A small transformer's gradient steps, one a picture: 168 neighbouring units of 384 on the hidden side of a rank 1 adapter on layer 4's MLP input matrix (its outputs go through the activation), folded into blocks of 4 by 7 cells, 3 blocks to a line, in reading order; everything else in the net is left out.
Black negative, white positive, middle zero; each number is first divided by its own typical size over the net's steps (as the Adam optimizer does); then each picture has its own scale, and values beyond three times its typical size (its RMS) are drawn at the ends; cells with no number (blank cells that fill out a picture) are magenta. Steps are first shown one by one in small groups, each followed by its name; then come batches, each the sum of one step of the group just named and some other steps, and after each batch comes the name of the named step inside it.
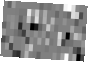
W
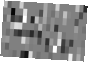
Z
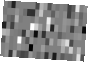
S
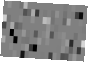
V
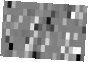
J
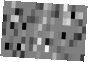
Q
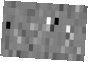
S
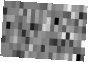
W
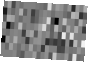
Q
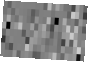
J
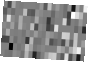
J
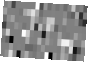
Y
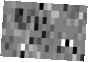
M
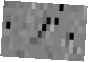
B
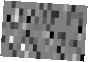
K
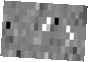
Y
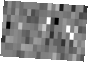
K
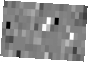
Y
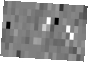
Y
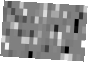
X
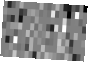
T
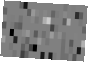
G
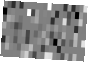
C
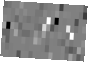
X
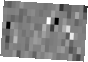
T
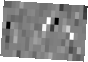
T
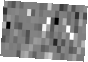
C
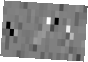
G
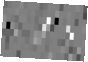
G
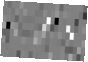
X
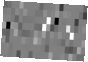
X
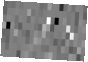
C
